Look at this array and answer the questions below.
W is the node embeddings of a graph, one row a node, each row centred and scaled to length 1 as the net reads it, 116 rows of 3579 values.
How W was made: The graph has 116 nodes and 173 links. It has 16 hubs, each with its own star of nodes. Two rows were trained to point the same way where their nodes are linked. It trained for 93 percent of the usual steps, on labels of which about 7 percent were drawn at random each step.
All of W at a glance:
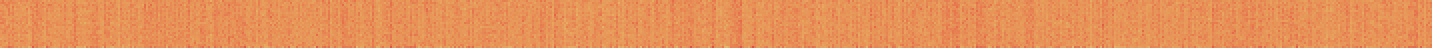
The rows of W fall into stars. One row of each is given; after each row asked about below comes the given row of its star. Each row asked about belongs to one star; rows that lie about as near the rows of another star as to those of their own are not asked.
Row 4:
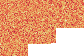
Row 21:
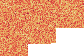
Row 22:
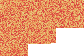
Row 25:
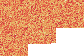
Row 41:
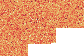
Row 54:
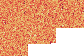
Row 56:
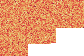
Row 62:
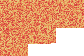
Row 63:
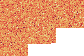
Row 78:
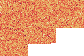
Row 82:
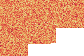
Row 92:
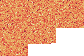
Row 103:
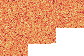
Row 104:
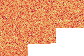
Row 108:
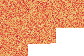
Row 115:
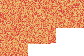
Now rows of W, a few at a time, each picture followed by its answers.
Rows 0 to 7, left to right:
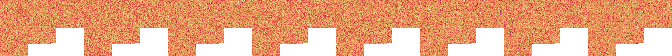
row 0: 103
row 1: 54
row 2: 103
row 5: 103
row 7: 115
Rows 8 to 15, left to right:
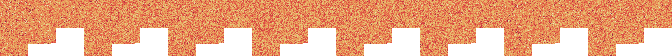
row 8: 4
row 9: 4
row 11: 63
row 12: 78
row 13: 21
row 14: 108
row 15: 108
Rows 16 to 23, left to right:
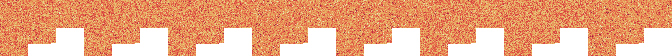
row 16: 21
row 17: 92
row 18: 92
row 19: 62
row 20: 22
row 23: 4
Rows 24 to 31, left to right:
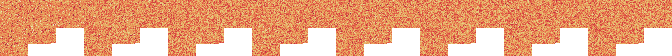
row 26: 56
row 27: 22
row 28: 103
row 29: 4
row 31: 82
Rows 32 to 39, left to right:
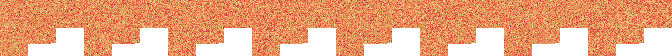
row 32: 92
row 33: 25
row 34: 22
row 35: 78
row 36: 4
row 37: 92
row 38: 22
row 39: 25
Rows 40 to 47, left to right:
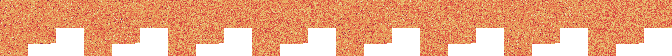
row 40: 108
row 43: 56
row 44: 62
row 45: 4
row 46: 54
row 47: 92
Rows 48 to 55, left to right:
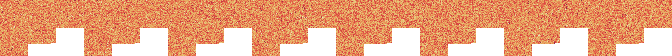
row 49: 108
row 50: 104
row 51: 78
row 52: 104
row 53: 103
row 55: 4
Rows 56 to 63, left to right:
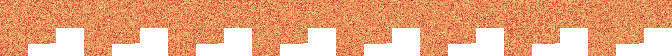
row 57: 115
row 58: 103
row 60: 54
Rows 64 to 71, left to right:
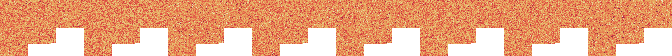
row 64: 108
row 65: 21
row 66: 92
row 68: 104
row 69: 56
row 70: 78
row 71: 62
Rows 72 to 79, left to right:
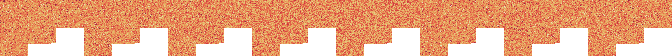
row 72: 25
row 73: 22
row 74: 104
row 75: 62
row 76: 103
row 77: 63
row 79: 54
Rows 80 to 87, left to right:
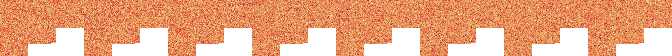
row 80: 103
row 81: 78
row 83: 104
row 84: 41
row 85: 22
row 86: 115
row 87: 56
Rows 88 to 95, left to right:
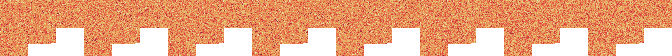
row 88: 62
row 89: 22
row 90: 21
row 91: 62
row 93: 92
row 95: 78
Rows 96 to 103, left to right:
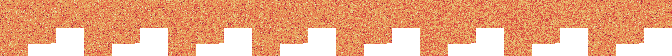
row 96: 104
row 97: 22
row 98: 62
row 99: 63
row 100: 92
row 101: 108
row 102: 41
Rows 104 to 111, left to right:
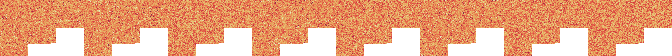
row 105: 62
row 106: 82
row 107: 25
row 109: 104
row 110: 4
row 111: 108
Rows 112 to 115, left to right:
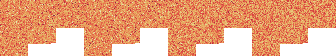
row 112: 56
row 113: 104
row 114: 21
